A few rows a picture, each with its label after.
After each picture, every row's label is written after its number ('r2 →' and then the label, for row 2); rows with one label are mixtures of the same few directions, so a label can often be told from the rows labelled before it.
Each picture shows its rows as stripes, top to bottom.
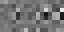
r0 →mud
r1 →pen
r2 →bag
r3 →bag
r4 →bag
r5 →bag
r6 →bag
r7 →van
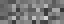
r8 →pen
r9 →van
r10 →bag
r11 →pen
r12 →van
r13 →van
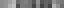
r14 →pen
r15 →pen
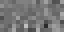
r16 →bag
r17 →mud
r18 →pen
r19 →bag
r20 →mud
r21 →bag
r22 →pen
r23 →bag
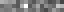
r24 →mud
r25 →van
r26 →pen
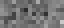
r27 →bag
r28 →van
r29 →van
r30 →van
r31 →pen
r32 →bag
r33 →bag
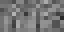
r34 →pen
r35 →bag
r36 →mud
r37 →van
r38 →bag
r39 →bag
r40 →bag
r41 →bag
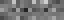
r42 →van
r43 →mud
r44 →van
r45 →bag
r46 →mud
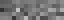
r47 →mud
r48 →pen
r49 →mud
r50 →van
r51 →van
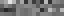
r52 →pen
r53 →bag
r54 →mud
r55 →pen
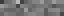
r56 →mud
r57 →mud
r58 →pen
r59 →bag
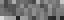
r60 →bag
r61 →mud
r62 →pen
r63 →pen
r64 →mud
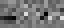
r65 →pen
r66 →van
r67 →bag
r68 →pen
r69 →mud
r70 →pen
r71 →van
